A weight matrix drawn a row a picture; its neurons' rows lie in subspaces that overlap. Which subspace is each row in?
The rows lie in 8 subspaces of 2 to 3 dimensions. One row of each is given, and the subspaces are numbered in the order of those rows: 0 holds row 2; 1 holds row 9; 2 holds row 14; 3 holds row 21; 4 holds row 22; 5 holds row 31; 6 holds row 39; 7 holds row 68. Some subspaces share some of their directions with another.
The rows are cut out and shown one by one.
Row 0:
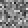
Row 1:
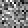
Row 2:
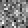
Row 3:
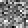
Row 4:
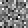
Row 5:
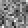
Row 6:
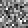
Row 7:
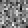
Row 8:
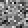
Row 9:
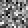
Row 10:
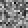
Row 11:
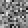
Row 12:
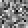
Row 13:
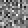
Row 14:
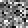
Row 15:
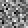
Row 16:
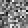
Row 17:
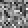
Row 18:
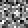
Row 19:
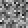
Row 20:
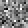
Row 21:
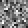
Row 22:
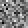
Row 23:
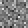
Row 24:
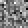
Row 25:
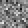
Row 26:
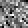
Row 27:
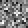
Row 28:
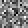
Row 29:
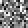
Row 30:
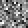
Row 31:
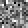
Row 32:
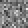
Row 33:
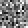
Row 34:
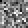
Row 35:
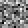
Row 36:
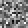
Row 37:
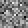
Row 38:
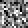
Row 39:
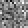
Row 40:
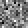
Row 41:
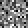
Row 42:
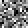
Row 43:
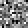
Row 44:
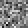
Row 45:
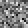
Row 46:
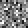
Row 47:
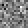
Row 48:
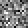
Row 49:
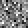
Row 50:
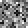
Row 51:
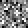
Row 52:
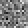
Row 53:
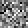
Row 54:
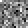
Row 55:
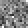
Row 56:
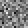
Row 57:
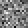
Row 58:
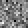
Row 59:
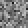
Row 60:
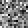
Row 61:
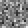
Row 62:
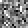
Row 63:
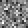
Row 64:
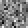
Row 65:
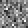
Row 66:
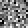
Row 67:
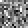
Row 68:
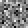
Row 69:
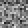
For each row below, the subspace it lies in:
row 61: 6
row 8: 2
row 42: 3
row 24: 5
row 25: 0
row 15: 4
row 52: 6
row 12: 3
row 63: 3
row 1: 6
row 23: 1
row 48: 6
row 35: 7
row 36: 5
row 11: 1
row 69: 7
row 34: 5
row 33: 6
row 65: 7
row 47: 4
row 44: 5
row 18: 7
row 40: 5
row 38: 5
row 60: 1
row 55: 0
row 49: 7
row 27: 5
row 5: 0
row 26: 0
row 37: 3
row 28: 3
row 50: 2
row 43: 5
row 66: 1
